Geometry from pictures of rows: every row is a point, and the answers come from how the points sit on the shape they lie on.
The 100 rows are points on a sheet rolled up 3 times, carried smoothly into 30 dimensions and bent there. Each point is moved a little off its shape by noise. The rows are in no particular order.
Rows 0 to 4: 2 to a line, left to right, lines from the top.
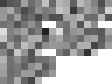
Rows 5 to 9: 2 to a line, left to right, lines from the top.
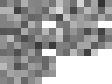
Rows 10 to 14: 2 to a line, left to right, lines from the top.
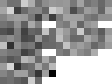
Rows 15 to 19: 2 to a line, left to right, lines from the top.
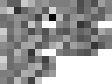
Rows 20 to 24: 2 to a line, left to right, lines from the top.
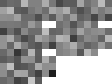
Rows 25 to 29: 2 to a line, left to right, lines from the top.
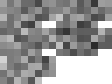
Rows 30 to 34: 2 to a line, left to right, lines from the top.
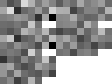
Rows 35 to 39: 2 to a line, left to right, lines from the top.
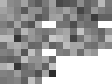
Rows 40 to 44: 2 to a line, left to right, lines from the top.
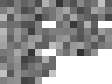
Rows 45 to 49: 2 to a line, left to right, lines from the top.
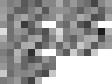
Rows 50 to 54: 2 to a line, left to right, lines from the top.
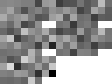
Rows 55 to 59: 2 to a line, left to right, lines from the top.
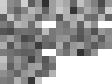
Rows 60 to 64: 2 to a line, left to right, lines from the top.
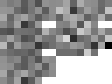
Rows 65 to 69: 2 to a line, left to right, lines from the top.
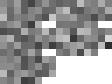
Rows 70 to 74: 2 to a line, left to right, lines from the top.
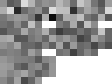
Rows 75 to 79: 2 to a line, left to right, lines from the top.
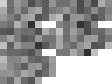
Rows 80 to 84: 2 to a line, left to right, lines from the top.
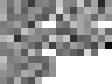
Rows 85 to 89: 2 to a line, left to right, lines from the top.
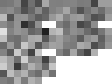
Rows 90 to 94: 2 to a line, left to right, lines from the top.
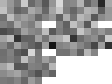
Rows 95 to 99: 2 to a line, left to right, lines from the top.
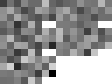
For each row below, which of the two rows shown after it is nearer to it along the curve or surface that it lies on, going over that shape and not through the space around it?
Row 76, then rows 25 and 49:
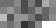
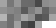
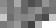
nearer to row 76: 25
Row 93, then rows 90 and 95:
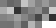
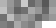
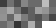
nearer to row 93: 90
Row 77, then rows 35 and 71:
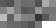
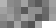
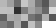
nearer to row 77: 35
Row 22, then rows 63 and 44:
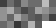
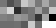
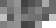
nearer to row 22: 63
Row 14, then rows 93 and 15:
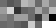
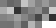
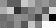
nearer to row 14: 15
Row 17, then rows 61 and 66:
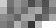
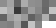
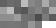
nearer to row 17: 61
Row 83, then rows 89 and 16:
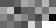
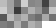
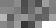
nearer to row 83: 89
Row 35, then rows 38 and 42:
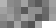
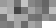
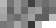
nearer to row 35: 38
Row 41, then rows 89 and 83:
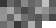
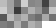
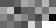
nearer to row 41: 83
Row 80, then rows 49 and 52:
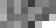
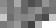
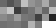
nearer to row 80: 49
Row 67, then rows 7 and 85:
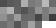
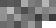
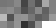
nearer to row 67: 7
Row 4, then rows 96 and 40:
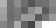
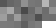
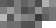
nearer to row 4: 40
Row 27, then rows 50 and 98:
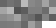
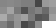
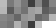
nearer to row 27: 50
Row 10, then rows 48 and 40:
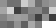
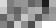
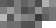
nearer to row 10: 40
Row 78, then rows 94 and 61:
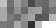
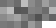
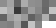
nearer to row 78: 61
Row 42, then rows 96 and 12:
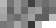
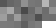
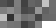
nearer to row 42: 12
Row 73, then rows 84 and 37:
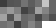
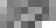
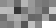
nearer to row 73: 37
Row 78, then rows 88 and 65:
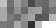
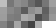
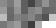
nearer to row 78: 65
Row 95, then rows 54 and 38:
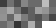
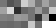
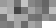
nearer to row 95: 54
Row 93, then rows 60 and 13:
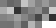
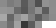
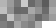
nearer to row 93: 13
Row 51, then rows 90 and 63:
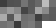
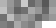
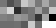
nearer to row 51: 63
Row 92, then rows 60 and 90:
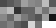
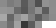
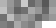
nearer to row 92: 90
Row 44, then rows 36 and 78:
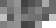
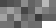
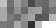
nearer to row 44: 78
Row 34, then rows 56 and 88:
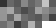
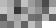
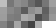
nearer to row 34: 56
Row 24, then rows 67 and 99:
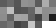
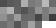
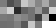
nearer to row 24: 99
